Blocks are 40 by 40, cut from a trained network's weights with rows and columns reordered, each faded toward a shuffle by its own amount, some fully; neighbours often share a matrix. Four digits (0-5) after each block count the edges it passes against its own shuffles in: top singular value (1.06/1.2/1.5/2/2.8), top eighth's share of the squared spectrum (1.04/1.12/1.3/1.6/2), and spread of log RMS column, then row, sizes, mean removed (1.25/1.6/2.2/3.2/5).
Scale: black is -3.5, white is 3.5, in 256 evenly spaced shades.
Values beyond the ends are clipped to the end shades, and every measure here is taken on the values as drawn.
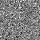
2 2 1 0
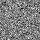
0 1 0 0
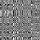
4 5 3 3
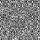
3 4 2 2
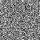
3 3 1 0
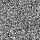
0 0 0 0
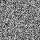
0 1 0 0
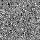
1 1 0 0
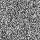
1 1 0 0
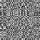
4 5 3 2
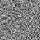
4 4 2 2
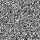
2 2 0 0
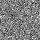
0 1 0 0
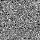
0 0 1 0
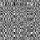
4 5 3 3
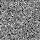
0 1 0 0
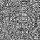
3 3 1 1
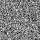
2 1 0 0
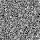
0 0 0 0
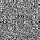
3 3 1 2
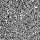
0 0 0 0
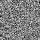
2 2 0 0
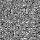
3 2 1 1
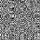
4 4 2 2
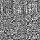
3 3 2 1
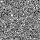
0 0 0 0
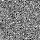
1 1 0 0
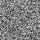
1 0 0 0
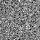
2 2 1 0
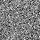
0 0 0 0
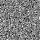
1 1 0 0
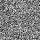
1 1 0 0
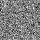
1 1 0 0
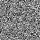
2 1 0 0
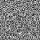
3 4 1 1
